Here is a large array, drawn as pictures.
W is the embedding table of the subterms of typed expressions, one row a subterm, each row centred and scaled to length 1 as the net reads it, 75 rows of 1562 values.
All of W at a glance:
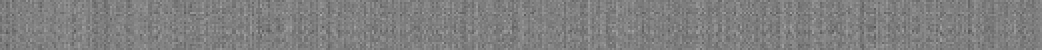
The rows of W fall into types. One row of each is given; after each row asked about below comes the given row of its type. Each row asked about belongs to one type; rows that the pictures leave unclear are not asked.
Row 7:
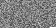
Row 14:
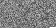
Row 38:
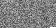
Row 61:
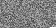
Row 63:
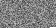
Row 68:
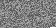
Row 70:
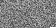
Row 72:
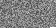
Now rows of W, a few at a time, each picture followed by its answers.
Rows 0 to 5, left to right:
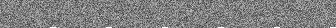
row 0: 61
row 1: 61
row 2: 72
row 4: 68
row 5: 70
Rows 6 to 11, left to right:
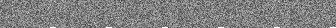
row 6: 72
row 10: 72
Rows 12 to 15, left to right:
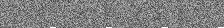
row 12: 38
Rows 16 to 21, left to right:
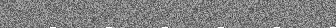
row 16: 70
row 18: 14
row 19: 14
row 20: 14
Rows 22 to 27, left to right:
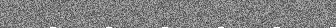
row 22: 38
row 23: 68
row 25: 68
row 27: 70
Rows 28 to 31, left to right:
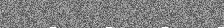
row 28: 61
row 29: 63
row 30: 14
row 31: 61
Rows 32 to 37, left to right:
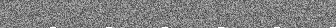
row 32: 68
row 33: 70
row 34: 14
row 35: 63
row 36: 68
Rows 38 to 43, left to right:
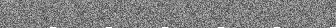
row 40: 14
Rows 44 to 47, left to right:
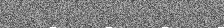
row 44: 61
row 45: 7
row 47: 68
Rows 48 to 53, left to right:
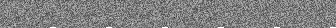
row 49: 68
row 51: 14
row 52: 38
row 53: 38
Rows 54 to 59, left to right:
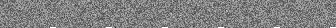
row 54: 70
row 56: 14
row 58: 61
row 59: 70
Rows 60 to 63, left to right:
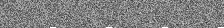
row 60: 70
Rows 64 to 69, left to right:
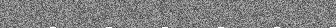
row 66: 63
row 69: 63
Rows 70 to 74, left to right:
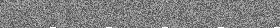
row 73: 7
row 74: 68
